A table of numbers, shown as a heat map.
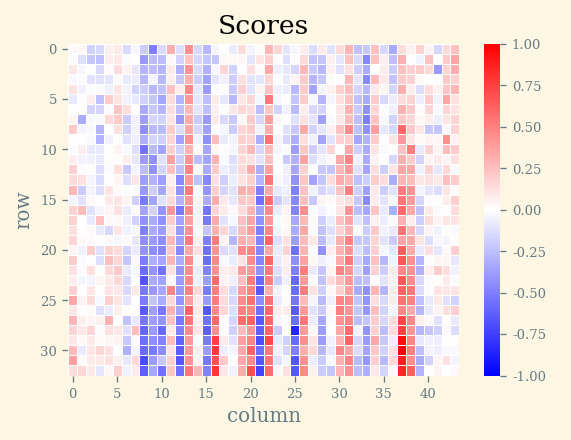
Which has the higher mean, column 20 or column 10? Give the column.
20
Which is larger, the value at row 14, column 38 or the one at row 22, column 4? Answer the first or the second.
the first
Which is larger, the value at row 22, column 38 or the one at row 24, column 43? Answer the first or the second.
the first
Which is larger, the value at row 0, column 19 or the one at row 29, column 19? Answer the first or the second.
the second
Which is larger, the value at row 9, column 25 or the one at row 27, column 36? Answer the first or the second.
the second
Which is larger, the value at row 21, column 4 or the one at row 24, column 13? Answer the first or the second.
the second
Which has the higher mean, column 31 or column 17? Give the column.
31
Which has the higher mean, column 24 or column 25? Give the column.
24
